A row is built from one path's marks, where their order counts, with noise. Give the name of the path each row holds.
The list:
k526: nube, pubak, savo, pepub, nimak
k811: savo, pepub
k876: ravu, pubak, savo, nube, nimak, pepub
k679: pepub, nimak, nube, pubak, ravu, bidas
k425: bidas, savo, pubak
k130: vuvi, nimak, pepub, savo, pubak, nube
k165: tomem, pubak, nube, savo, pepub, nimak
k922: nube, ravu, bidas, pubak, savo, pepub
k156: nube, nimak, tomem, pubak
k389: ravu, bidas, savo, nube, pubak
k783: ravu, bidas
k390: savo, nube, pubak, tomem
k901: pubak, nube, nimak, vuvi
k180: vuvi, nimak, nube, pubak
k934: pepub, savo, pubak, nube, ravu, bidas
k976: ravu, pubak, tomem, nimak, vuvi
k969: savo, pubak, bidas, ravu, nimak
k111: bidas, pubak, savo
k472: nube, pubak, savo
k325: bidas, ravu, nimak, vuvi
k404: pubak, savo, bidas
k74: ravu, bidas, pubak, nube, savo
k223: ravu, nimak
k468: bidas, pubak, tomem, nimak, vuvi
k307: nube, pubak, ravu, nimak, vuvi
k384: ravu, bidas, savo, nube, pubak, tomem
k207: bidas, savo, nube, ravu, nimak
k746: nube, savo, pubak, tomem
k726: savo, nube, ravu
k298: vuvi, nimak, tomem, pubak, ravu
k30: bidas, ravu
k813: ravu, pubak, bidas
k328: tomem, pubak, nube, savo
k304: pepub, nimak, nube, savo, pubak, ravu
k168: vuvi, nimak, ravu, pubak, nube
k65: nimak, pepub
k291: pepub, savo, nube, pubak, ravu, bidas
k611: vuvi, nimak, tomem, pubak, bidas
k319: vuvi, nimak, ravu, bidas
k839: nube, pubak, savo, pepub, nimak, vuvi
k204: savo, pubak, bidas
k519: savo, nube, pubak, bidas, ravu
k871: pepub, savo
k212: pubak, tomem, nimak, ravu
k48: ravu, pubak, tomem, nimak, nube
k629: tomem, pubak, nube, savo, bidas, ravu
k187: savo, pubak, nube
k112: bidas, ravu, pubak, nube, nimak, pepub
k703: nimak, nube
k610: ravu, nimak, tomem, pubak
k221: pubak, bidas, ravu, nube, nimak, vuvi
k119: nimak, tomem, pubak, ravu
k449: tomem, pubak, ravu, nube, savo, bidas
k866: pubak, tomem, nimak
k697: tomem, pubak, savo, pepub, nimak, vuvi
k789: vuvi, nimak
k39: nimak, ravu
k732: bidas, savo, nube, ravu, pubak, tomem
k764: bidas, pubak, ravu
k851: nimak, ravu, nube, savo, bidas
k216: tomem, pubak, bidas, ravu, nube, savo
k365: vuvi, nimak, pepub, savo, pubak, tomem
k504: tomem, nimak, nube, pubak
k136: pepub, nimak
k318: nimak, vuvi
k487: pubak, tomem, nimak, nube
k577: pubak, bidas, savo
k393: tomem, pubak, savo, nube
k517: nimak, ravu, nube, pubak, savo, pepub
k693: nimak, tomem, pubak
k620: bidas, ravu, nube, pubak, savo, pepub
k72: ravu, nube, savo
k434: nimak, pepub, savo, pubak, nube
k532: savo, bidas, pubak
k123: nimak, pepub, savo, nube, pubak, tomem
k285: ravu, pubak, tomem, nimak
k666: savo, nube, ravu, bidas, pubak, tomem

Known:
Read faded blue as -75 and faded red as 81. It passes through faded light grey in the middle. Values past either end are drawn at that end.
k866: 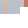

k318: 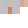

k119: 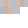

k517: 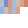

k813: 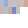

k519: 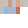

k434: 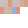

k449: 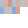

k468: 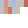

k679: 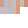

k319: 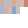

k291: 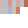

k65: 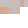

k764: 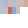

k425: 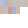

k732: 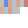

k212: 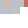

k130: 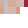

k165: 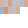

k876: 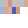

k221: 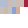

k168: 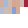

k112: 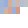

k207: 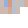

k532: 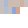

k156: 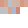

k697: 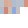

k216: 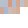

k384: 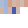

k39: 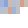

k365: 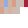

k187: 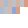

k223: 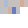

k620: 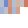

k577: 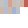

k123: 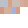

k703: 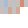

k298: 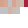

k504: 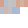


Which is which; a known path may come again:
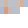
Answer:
k693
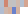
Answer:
k48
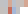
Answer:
k111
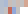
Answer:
k764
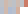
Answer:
k487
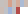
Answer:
k934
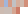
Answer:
k304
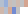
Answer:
k813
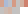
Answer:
k789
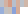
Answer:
k449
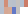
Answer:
k976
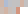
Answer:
k136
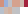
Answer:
k180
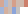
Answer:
k319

